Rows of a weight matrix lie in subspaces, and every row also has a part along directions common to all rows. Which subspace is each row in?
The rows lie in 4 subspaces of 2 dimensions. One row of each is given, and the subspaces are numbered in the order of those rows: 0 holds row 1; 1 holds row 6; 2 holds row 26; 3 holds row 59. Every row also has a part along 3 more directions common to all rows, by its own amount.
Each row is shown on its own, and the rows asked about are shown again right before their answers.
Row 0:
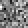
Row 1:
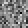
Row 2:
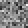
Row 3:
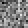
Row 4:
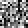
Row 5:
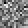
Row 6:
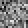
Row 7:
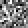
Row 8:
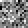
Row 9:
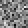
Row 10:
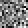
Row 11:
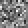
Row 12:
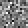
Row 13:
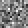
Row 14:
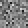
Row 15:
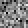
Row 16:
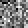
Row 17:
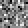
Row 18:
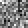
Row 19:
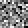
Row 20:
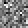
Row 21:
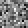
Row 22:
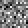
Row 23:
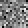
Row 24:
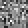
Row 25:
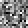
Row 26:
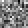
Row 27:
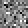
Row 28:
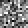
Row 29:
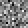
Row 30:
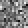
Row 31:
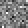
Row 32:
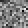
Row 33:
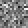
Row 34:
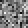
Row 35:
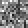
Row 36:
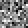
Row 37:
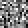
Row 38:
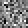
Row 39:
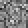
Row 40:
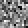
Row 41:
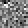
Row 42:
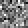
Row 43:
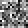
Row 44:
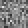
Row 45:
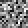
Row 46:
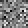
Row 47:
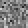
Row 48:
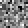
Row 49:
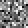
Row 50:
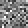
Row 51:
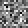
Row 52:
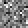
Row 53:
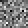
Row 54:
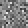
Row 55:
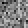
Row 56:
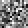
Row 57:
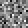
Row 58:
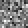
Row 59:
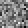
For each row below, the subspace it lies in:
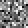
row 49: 2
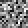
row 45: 0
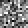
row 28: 3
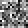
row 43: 1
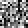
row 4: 1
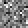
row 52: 0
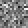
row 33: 0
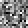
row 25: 0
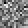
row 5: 0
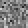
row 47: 1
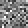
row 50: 3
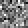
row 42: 2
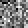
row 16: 1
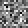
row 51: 0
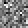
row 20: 0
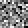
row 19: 2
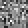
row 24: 1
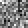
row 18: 1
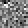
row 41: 0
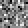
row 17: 2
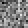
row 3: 1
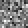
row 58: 2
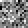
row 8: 2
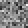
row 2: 2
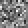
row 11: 2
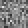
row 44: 1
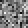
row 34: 0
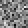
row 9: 0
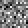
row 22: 0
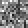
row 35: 1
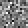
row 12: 3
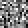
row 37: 1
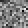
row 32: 3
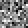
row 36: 2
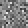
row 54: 3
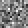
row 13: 2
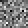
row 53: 3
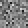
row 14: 3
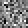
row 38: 0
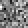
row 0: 2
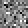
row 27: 0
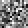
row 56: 2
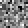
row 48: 2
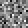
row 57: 0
